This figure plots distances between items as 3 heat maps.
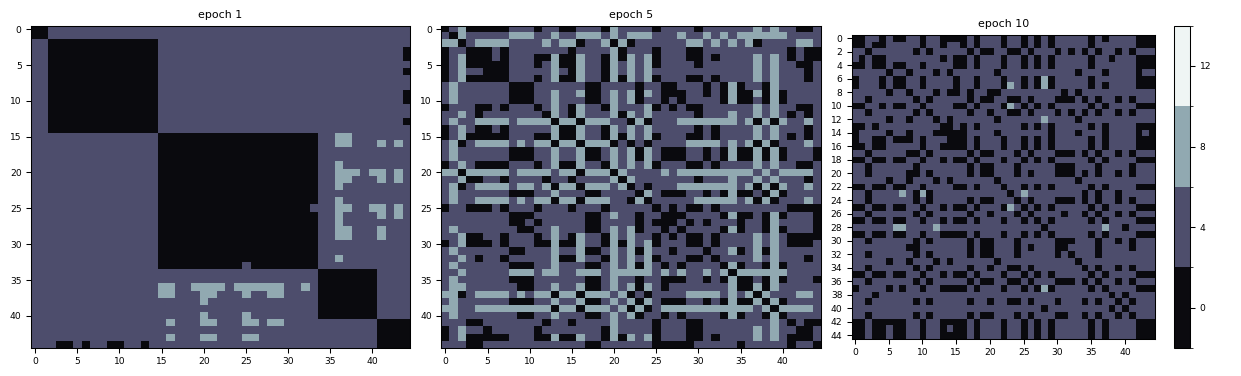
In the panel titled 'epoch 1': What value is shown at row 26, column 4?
4
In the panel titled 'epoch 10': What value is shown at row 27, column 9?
4
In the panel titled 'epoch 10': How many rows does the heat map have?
45
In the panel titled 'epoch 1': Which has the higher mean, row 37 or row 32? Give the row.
37
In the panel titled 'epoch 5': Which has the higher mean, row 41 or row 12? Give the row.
12
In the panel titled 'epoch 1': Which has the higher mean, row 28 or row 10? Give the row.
10
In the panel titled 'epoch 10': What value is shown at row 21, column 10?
4
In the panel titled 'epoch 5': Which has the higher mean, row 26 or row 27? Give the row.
26
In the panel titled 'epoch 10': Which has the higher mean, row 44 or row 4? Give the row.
4
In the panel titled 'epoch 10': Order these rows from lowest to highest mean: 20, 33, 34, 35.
35, 20, 34, 33
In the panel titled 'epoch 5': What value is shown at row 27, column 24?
4
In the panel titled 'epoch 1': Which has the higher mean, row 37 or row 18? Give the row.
37
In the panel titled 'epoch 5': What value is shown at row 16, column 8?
4
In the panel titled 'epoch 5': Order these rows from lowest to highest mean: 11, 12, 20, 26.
26, 11, 12, 20
